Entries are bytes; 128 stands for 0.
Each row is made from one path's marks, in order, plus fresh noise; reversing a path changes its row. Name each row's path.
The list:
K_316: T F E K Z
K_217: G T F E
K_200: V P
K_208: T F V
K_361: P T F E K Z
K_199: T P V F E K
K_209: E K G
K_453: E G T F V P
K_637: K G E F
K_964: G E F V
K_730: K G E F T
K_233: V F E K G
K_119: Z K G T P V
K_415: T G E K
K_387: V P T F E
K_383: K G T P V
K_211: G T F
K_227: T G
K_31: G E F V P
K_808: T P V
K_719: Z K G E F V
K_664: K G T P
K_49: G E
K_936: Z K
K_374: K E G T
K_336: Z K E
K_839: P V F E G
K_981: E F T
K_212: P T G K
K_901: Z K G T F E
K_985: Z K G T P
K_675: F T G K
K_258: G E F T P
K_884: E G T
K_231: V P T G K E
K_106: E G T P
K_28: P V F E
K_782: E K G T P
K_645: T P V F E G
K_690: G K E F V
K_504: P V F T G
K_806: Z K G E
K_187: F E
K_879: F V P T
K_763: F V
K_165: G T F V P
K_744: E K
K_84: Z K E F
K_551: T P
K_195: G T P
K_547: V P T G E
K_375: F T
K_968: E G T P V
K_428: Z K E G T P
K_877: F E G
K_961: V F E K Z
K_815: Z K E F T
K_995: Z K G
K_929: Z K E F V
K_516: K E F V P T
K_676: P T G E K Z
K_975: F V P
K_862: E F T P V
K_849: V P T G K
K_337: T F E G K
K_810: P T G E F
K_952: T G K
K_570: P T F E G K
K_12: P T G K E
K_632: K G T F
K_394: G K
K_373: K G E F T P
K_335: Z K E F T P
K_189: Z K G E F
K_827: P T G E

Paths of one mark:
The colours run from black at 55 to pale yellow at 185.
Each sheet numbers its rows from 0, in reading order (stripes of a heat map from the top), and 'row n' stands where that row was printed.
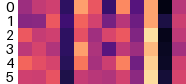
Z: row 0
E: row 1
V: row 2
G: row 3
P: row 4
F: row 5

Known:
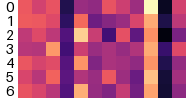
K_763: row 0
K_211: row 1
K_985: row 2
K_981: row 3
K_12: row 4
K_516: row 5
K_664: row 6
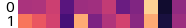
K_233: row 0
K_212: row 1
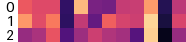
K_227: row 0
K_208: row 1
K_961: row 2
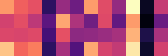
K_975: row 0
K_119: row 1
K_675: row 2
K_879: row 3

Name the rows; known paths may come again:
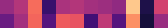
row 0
K_187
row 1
K_815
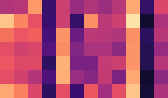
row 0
K_981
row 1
K_504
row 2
K_827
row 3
K_12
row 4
K_227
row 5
K_664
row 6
K_165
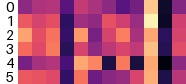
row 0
K_690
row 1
K_763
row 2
K_551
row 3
K_375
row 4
K_936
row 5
K_211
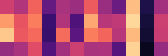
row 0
K_516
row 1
K_387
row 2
K_808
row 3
K_961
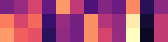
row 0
K_374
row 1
K_28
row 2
K_975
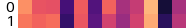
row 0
K_547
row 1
K_810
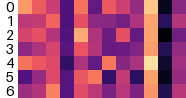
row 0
K_849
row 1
K_337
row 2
K_119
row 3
K_730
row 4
K_839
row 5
K_84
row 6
K_316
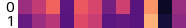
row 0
K_335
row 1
K_637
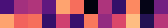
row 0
K_806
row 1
K_645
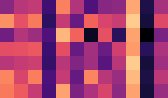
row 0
K_49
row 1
K_208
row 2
K_995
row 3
K_258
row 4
K_964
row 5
K_199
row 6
K_212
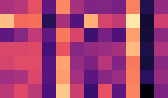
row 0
K_782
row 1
K_879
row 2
K_209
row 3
K_675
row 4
K_676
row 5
K_415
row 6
K_985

